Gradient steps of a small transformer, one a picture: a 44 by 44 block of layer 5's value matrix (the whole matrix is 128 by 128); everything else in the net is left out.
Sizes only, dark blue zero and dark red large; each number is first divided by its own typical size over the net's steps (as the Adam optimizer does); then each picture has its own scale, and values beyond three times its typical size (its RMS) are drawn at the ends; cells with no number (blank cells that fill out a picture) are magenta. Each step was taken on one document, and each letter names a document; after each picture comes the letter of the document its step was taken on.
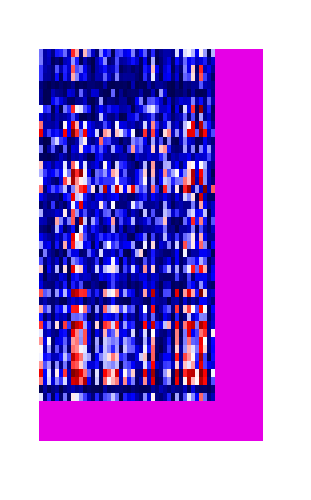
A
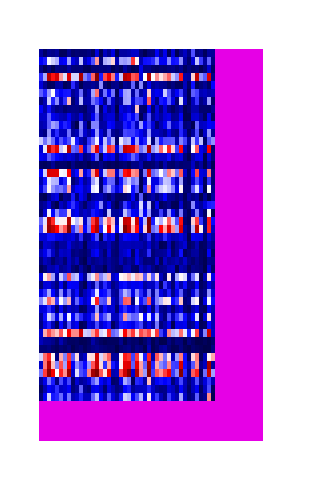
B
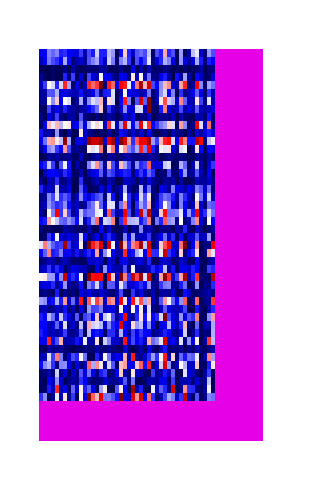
B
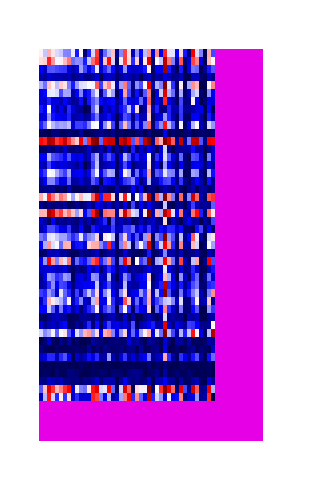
B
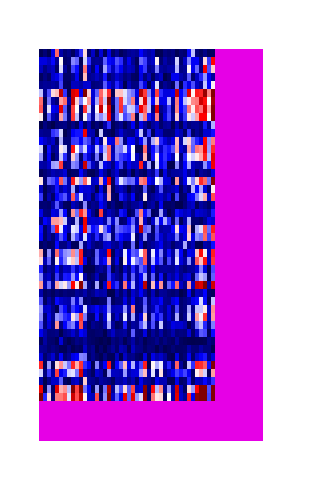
A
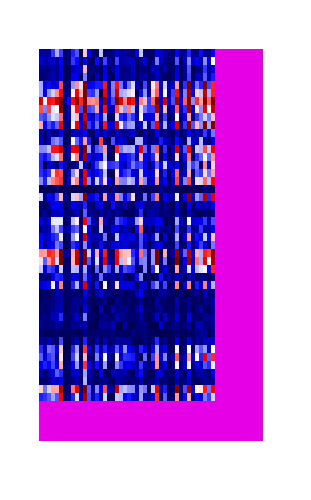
A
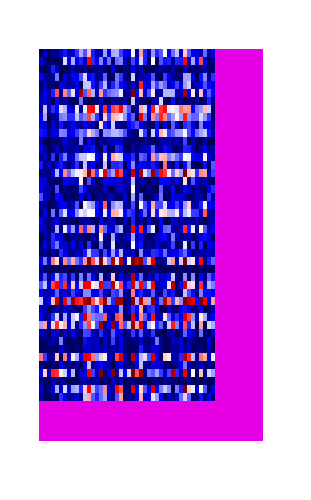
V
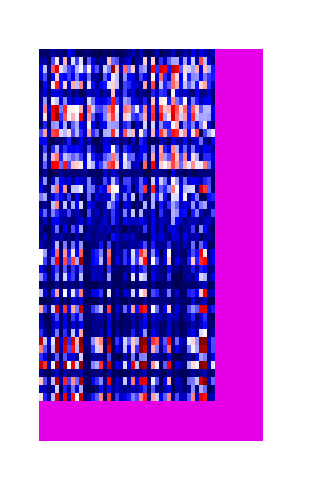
V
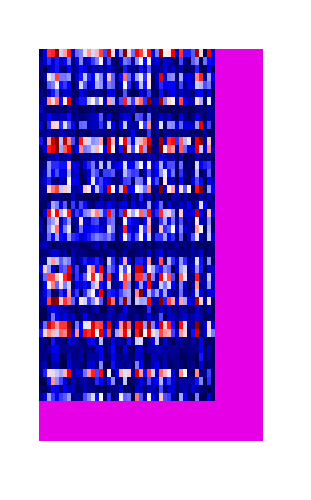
B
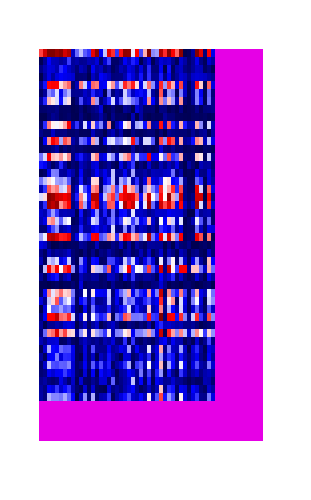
B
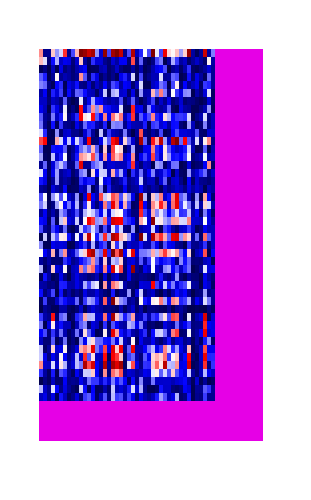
V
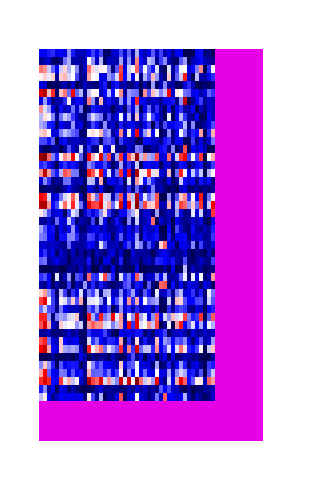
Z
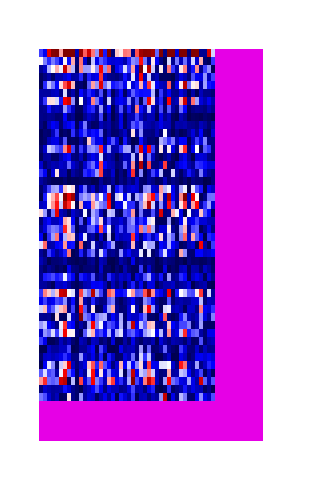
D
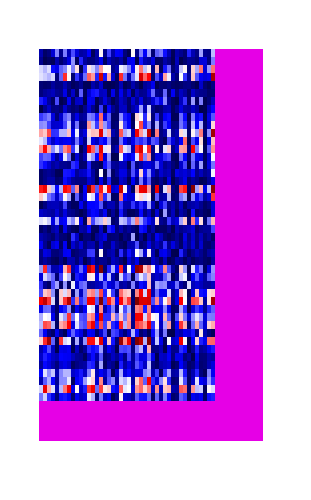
Z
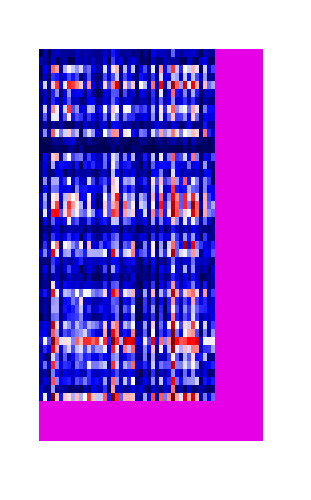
V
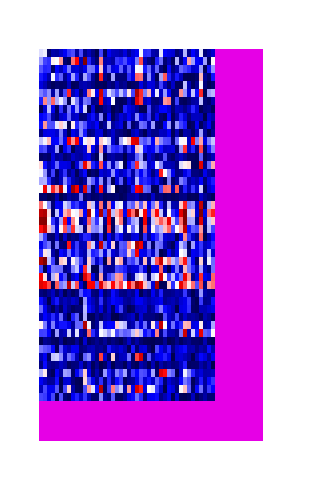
Z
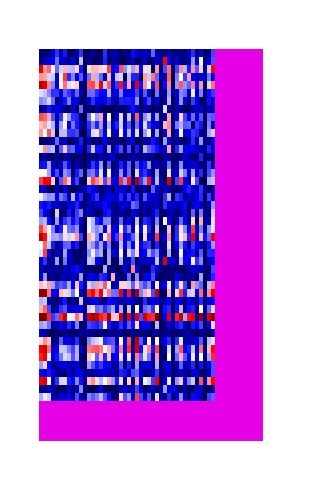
Z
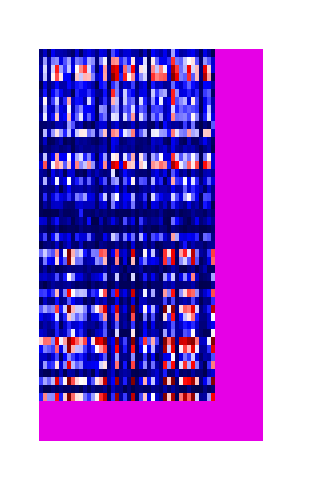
V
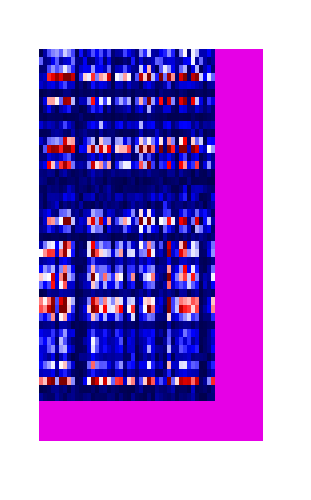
D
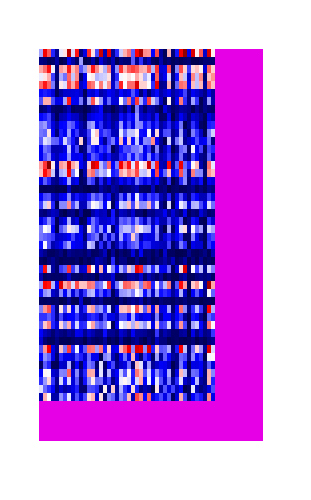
Z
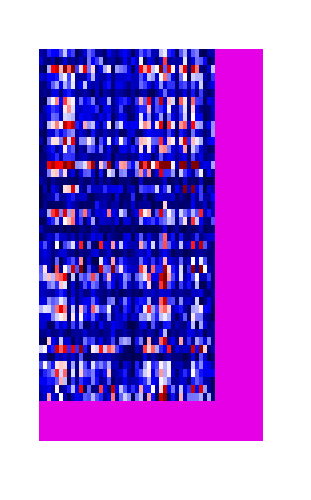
D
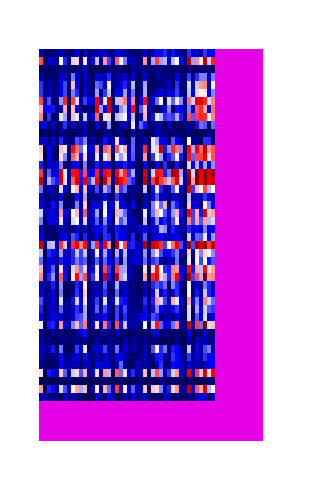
A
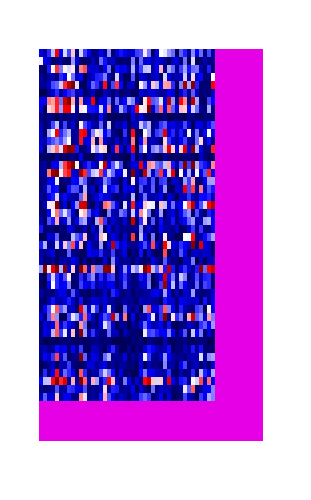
D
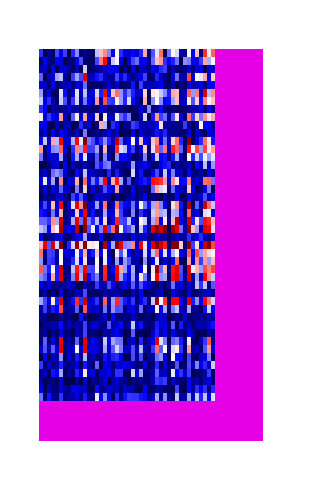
A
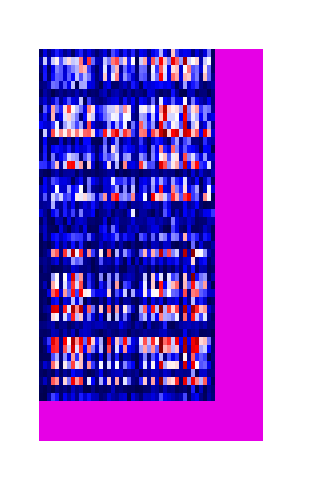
V
